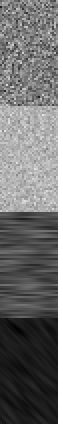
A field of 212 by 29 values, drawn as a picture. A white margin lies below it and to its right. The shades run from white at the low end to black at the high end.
It is made of 4 by 1 panels. Panel 1,1: middling, fine-grained, strong in contrast. Panel 2,1: low, fine-grained. Panel 3,1: high, streaked across. Panel 4,1: very high, slanting down to the right, faint in contrast.
